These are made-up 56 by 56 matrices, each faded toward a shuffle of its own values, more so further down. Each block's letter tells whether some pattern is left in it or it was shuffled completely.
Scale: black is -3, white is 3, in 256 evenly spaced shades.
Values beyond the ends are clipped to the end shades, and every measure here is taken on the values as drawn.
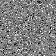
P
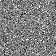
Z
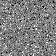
Z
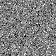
Z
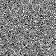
P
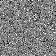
Z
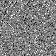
Z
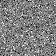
Z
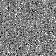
P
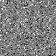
P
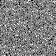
Z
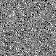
P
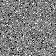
Z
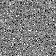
P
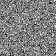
Z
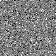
P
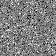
Z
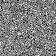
Z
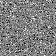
Z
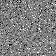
Z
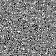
P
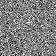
Z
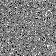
Z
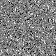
Z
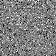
Z
